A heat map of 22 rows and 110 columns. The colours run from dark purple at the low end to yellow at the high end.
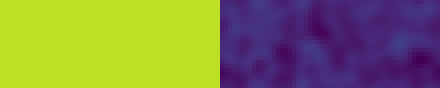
The table splits into one row of 2 panels. Panel 1,1: very high, flat. Panel 1,2: very low, blotchy, faint in contrast.
